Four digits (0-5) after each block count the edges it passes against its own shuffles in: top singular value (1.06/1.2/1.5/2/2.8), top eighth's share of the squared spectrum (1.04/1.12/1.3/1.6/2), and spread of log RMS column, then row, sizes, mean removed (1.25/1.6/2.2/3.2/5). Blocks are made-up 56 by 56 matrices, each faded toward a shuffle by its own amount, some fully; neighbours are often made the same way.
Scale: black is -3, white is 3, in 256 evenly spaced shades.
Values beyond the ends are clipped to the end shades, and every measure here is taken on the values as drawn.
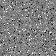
0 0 0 0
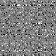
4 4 2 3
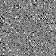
3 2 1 1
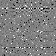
4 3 1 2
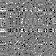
4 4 2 2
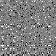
4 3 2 2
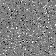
2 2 0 0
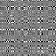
5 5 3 4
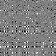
5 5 3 3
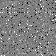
3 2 0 0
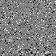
3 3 0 1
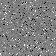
0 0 0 0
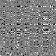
4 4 2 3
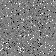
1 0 0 0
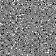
3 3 0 1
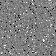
2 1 0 0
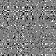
4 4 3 3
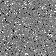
1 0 0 0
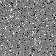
0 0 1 0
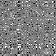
4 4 2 2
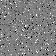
0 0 0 0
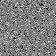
1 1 0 0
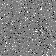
0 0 0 0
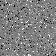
0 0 0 0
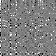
4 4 2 1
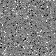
1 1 0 0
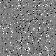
3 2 1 0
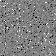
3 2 0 0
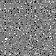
3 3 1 1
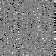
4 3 2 0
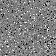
2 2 0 0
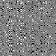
4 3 2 2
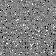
3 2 1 1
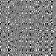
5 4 3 2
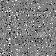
3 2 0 1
